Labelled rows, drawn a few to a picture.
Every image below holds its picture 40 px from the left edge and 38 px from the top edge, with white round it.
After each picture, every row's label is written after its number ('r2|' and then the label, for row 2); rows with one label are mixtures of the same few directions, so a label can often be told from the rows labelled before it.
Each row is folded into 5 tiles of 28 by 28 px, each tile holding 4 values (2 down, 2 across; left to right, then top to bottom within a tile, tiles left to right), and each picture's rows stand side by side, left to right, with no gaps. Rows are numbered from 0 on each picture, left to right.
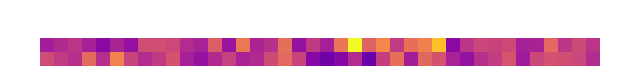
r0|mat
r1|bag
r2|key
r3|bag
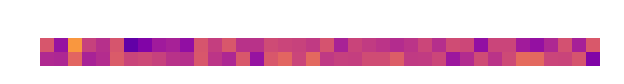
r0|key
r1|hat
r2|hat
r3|hat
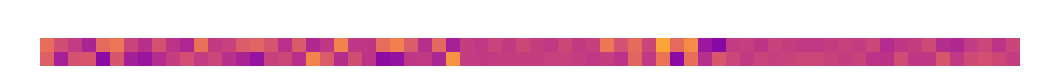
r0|hat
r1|hat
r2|hat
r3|bag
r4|mat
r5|hat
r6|hat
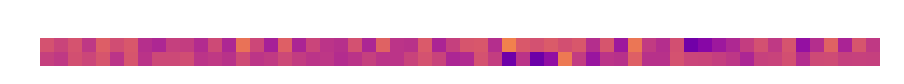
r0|mat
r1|bag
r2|bag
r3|mat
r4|key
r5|bag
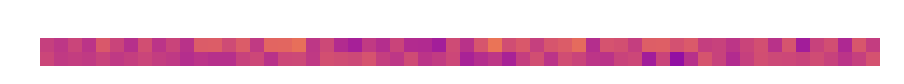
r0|bag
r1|key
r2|key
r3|key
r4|mat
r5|bag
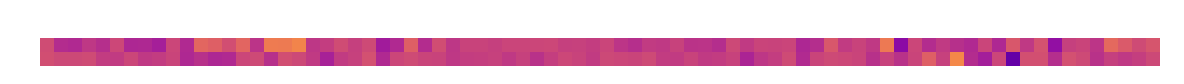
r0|key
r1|key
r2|bag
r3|mat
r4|key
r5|bag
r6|hat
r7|key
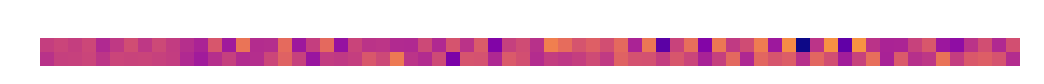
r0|bag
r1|bag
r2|hat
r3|key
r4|bag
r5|bag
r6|hat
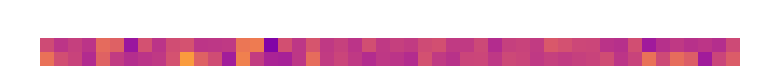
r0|bag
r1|bag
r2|mat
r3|key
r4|mat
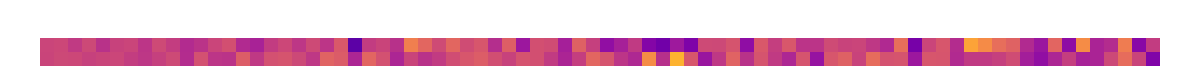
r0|bag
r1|hat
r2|key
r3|bag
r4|mat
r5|hat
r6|key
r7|bag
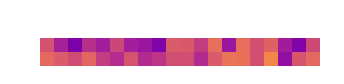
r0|key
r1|mat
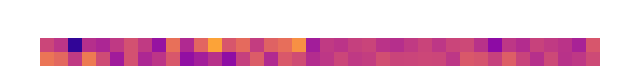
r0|key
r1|key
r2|hat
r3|key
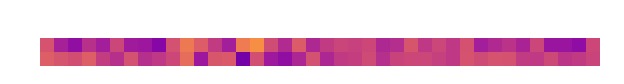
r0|key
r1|hat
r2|bag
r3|key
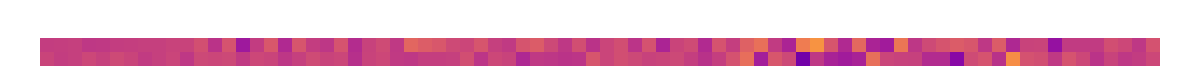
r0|mat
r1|bag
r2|key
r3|hat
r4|bag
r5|hat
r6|hat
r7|key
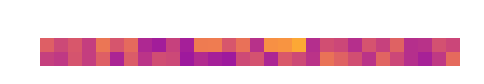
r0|mat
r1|key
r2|bag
